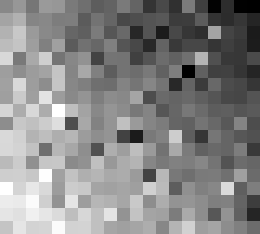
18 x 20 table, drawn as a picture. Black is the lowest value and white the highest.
Ninth with the lowest average: top right. Slope: up to the bottom left. Average level on the scale: 50%. Grain: fine.
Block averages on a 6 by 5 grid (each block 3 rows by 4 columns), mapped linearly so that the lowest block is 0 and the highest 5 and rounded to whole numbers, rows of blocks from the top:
32110 | 32110 | 43211 | 43321 | 54322 | 54432
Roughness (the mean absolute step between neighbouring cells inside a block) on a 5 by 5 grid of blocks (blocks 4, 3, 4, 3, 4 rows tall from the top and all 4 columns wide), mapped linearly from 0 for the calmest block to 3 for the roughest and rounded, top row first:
0 0 1 1 1 / 1 1 0 3 0 / 1 2 2 1 0 / 1 1 1 1 1 / 0 1 1 1 2
